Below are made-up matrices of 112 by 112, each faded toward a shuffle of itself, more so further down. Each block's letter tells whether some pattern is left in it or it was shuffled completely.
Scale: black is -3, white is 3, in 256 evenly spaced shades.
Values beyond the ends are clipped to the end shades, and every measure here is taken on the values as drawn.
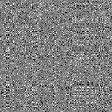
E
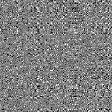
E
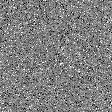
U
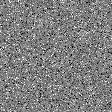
U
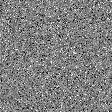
U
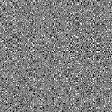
E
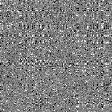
E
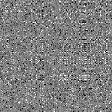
E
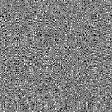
E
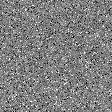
U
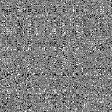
E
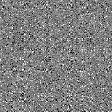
E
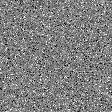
U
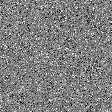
U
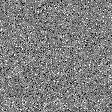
U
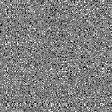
E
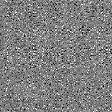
E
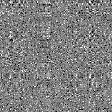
E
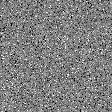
U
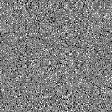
E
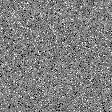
U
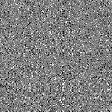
E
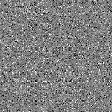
E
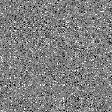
E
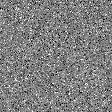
U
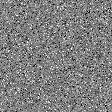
U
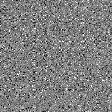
E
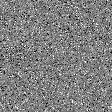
U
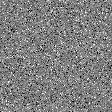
U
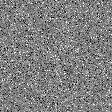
U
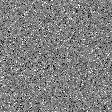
U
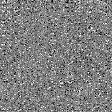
E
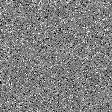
U
